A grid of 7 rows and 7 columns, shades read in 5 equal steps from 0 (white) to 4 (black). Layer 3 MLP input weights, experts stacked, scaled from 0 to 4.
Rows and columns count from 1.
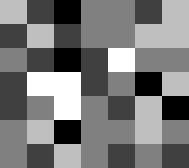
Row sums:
16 13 16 13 15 14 16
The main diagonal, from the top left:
1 1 4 3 3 1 3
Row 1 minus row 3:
-1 0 0 -1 2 1 -1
